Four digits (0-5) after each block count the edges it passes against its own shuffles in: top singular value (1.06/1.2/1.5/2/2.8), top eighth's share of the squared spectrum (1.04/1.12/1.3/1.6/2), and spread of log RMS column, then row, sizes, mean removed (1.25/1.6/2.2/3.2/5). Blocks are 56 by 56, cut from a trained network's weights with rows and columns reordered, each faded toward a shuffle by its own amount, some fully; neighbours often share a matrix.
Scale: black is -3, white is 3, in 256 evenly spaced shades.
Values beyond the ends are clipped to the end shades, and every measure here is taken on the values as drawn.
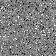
0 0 0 0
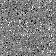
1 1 0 0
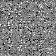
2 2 2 0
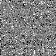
1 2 2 0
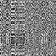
4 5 3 2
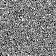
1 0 0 0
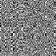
4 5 3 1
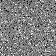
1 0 0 0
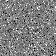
0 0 0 0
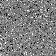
0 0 0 0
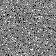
1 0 0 0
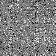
2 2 2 0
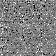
1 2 1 0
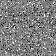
1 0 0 0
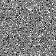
1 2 2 0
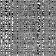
3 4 4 0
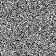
2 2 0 0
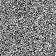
0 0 0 0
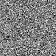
2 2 0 0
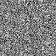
3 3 1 0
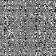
3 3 3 0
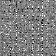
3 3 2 0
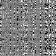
3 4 4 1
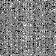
3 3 0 2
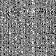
3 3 1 2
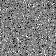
0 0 0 0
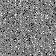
1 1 0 0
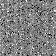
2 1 0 1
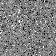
0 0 0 0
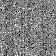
2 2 0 1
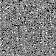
1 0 0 1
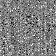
2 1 0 1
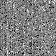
2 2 0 1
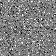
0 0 0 0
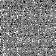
2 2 2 0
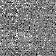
2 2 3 0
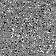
1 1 1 0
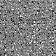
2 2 2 0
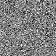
2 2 1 1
